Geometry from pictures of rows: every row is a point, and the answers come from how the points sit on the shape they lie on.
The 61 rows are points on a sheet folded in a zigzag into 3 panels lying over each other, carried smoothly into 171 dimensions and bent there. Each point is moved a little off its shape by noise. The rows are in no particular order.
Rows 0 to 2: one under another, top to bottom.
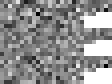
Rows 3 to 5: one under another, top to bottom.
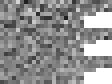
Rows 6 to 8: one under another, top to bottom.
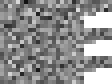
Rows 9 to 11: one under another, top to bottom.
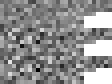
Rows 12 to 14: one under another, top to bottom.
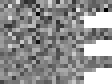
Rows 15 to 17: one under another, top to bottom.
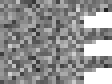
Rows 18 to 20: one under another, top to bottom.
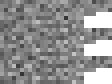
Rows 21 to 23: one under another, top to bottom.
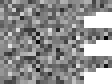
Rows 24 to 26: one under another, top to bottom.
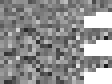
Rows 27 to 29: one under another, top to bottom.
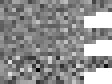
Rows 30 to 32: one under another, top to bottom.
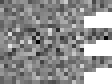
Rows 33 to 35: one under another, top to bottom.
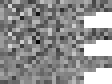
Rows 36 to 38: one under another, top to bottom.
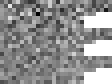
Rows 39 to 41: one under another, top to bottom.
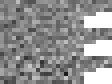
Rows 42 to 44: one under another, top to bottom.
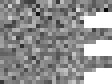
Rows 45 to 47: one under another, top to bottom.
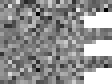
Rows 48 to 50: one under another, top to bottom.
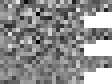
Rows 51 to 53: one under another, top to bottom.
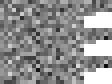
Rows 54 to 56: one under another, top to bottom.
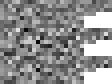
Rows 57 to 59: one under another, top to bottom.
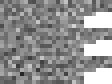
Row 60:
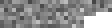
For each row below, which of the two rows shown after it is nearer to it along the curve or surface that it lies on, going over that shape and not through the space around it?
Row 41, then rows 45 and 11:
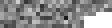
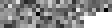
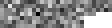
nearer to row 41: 45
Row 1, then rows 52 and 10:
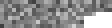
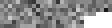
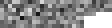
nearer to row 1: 10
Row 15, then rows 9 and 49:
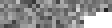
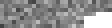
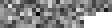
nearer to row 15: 9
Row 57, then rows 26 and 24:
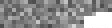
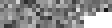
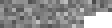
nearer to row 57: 24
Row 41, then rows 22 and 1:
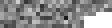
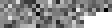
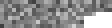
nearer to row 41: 22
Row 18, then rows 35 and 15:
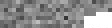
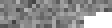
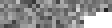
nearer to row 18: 35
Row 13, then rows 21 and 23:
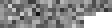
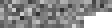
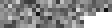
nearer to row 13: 21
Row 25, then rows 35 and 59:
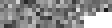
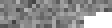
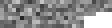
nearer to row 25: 35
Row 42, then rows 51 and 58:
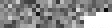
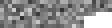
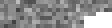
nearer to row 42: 58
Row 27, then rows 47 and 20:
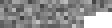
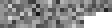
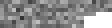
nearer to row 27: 20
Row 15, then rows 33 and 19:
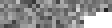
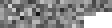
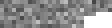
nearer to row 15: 19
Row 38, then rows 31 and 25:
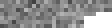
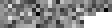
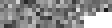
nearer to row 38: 25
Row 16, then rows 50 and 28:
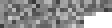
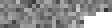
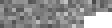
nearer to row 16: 28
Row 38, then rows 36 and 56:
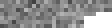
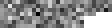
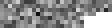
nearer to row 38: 56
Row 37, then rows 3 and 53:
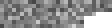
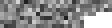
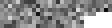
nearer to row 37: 53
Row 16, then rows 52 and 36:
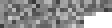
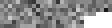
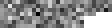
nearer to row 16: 36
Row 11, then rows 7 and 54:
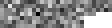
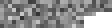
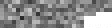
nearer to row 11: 7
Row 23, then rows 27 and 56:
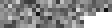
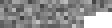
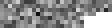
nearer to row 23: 56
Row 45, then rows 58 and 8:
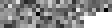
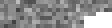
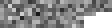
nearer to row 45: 58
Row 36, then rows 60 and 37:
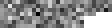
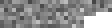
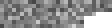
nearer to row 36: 37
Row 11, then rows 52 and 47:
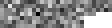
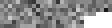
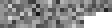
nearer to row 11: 47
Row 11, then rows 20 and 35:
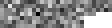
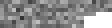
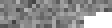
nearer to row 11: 20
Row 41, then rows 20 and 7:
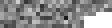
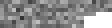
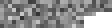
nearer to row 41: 20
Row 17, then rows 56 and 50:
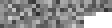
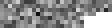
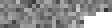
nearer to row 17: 56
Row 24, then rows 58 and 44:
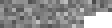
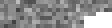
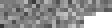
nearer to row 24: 44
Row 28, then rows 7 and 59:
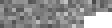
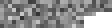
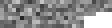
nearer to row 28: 59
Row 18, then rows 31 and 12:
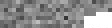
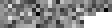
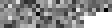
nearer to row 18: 12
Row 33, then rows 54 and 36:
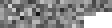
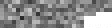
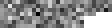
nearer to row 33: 36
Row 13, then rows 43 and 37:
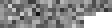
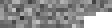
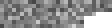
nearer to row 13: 37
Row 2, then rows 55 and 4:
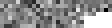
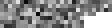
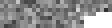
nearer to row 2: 4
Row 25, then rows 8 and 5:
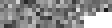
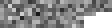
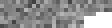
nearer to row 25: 5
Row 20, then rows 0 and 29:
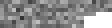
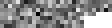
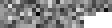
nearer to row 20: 0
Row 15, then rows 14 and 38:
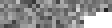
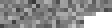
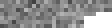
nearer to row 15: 38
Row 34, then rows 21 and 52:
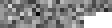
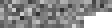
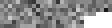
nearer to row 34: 21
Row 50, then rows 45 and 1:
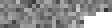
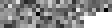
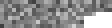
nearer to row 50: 45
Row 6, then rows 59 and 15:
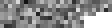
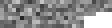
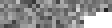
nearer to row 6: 15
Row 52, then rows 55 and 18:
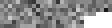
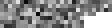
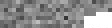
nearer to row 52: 55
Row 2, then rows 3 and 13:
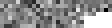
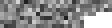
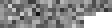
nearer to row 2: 3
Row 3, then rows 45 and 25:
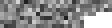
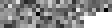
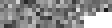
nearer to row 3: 25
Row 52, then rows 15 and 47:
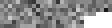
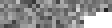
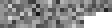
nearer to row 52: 15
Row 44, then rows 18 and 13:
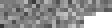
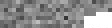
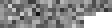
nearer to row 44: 13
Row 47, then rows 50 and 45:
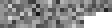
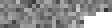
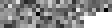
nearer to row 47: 45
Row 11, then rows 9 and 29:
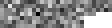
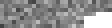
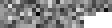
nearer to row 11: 29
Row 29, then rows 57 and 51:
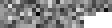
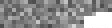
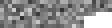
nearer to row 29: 51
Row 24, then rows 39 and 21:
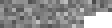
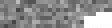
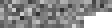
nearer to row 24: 21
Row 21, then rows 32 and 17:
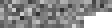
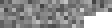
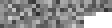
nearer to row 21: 17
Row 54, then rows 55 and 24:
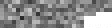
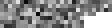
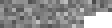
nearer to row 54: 24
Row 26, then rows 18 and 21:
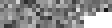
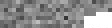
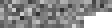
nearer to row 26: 18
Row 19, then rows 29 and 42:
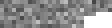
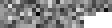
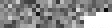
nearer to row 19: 42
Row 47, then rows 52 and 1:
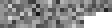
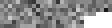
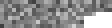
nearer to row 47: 1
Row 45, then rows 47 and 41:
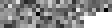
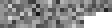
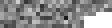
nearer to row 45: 41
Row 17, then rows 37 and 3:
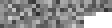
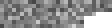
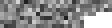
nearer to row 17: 37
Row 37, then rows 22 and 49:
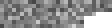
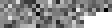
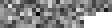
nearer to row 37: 49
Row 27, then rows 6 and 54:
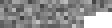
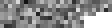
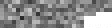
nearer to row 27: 54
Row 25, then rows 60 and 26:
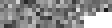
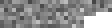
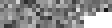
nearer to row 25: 26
